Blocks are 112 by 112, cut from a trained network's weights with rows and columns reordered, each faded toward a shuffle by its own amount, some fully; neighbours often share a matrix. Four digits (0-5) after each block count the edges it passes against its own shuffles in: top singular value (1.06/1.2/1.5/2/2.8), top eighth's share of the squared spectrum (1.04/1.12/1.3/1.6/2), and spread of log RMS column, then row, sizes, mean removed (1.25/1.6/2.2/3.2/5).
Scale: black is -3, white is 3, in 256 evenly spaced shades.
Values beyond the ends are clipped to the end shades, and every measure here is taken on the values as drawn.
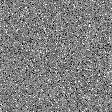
0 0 0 0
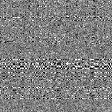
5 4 1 4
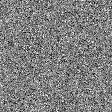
0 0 0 0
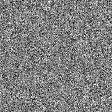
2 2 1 1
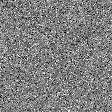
0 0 0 0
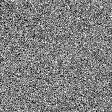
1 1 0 0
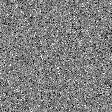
0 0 0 0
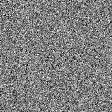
2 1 0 0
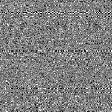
4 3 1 4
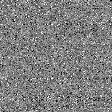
3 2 0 2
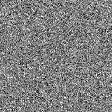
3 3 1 1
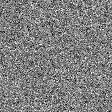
1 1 0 0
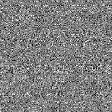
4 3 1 3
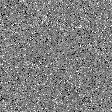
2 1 0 0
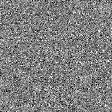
2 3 0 2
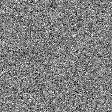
1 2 1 1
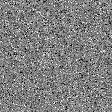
2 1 0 1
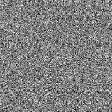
4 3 1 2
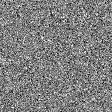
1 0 0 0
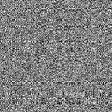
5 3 1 3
